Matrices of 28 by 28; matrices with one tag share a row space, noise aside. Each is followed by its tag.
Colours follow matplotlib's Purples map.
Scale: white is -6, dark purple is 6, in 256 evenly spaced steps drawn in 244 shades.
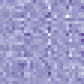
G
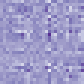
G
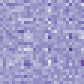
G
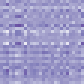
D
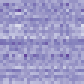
D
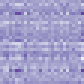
D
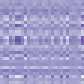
D
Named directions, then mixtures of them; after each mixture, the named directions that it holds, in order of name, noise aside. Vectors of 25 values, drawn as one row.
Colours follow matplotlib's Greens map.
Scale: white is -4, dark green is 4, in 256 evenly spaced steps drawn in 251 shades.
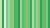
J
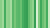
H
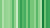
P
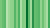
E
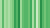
H, J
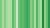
E, P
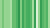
H, J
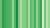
P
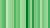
E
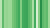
H, J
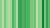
H, P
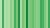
E, J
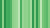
H, J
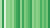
J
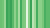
E, H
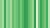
H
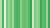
J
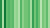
J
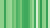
H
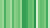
H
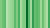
E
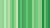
J, P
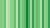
E, P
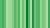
E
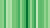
E, H
